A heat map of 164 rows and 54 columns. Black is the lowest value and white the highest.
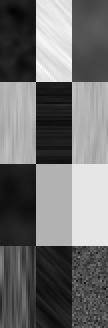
It is made of 4 by 3 panels. Panel 1,1: very low, blotchy, faint in contrast. Panel 1,2: very high, slanting down to the right, faint in contrast. Panel 1,3: low, smooth, faint in contrast. Panel 2,1: high, streaked downward, faint in contrast. Panel 2,2: very low, streaked across, faint in contrast. Panel 2,3: high, streaked downward, faint in contrast. Panel 3,1: very low, smooth, faint in contrast. Panel 3,2: high, flat. Panel 3,3: very high, flat. Panel 4,1: low, streaked downward. Panel 4,2: very low, slanting down to the right, faint in contrast. Panel 4,3: low, fine-grained.
